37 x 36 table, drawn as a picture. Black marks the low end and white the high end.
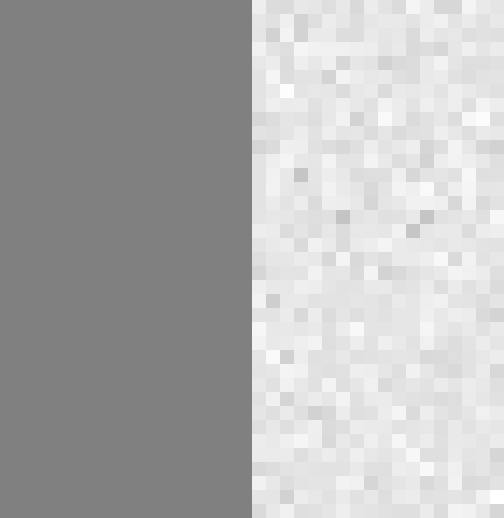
The table splits into one row of 2 panels. Panel 1,1: middling, flat. Panel 1,2: very high, fine-grained, faint in contrast.
